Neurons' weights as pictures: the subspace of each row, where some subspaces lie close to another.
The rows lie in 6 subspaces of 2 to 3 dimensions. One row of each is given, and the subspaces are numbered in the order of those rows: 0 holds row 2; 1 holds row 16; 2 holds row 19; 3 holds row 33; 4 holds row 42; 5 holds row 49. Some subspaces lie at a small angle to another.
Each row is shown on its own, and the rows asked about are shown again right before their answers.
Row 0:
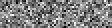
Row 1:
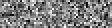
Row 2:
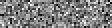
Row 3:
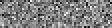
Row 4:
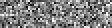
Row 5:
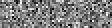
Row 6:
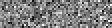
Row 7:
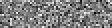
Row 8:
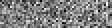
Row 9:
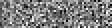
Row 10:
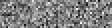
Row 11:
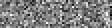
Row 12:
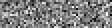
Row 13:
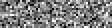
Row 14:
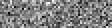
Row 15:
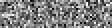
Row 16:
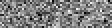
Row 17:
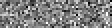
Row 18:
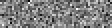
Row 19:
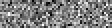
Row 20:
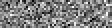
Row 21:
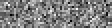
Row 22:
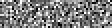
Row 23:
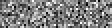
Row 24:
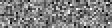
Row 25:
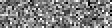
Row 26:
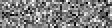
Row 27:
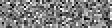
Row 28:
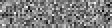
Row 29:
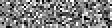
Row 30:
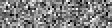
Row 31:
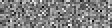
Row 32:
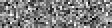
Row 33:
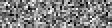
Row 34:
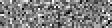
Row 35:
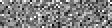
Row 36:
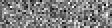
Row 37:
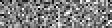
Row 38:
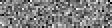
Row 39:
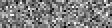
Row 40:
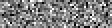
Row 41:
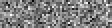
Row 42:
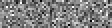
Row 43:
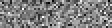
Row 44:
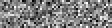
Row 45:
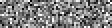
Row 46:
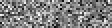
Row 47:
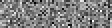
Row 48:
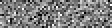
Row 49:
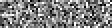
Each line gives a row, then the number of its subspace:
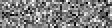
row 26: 1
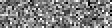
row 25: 1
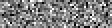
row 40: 5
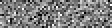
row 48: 4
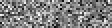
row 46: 1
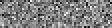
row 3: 5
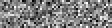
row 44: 5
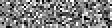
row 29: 1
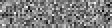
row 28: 4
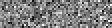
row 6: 5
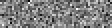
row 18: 0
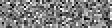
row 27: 1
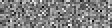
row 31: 4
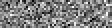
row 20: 0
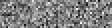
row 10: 2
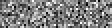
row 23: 2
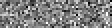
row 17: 1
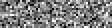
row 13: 0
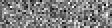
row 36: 2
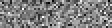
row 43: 2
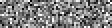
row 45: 0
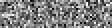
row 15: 5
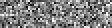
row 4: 0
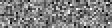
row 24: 3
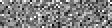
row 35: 5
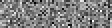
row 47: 4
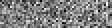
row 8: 2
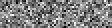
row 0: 4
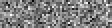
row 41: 3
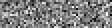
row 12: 1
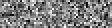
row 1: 5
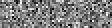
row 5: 4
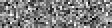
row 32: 3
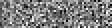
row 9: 5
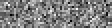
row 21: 3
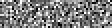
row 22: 4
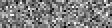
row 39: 4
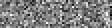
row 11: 1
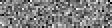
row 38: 0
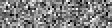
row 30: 3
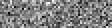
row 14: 2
